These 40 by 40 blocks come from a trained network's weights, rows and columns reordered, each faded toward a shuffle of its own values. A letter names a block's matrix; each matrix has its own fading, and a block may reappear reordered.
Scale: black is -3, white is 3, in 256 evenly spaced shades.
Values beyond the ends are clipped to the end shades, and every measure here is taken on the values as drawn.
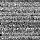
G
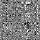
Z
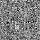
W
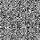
W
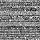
G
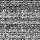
G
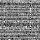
G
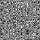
Z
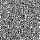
Z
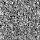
W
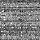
G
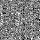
W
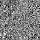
W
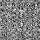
W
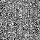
W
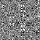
Z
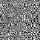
Z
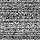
G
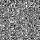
Z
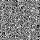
W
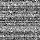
G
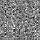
Z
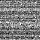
G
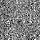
W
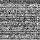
G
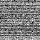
G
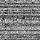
G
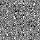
Z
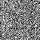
W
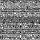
G
